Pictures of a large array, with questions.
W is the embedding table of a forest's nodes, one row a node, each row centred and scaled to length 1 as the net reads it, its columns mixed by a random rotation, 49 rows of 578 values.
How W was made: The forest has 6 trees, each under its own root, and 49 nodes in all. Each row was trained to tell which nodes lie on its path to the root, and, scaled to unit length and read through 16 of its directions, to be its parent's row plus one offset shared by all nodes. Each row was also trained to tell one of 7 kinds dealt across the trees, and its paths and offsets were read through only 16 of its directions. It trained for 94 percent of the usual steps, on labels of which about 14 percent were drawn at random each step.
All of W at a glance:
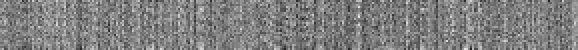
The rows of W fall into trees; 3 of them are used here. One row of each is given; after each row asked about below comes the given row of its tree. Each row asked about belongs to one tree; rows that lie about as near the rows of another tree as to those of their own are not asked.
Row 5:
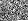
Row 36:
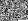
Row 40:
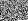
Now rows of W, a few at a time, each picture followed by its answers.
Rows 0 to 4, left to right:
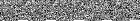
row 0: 40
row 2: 40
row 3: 36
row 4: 40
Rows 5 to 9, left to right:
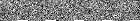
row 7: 40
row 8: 36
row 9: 36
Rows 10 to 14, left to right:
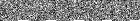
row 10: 40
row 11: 36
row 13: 36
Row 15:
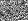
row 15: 5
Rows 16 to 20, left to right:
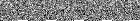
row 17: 40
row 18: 36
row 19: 40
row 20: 5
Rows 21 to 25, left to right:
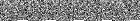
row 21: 40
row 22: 5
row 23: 40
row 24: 40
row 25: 40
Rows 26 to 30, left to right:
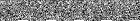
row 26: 5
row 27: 36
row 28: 36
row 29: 40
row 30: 40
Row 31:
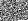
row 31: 40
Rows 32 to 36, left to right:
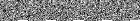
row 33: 5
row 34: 5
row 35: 40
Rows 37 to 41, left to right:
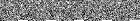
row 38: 5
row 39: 36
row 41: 40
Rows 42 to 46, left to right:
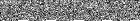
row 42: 40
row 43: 36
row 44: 40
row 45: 36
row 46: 36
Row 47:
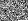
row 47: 36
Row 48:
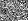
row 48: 36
